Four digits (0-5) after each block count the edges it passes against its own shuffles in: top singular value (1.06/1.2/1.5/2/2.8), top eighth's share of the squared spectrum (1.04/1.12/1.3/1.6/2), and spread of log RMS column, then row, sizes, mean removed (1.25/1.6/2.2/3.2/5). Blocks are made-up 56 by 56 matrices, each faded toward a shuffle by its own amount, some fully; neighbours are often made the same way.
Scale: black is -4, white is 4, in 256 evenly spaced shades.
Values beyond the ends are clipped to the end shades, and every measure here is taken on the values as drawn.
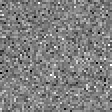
0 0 0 0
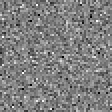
0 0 0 0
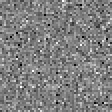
0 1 0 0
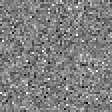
0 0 0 0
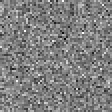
2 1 0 0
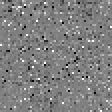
2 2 0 0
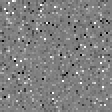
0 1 0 0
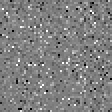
2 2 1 0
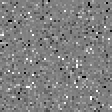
1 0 0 0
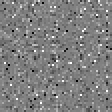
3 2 1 0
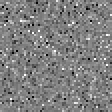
0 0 0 0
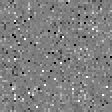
2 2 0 0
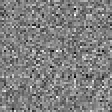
4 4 2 2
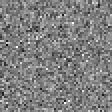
2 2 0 0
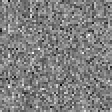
2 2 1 1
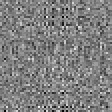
4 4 2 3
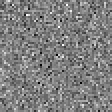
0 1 0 0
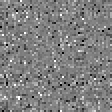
3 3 1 1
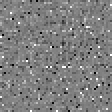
3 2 0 0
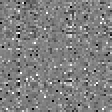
3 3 1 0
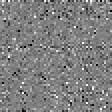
4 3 2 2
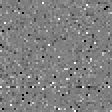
3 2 0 0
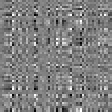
5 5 3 3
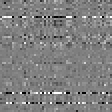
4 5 1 3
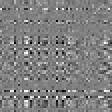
5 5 3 4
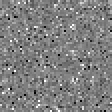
2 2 0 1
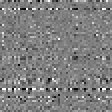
4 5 2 3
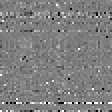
4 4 1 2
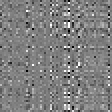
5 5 4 3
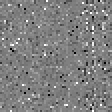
3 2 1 0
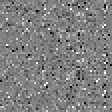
3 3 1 0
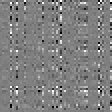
5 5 4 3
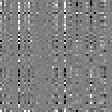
5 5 4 3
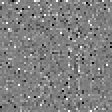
2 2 0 0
